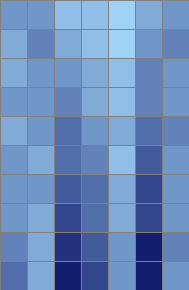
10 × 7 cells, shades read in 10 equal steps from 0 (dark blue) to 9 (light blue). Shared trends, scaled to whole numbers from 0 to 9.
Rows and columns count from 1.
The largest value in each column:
7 7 8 8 9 7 6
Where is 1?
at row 9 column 3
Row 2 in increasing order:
5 5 6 7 7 8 9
